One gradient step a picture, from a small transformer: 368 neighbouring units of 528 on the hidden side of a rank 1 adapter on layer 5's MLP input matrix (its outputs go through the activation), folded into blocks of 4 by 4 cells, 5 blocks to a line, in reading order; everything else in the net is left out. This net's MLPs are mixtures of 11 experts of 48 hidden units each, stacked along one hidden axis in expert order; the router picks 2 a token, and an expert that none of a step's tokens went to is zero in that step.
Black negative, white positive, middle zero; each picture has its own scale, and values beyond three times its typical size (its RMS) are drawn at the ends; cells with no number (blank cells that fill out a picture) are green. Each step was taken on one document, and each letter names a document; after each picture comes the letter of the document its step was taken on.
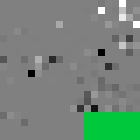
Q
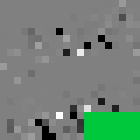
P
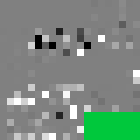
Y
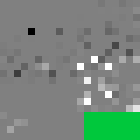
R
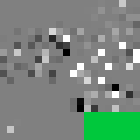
Q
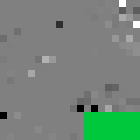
Q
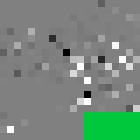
R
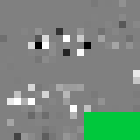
Y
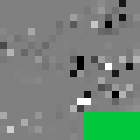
R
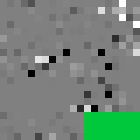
Q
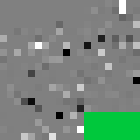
Q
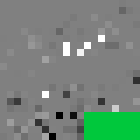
P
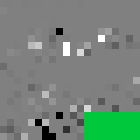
P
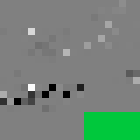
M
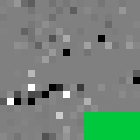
M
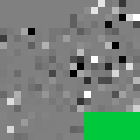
R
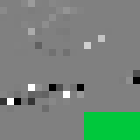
M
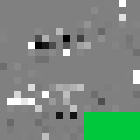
Y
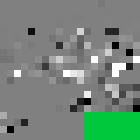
R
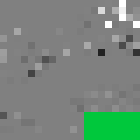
Q
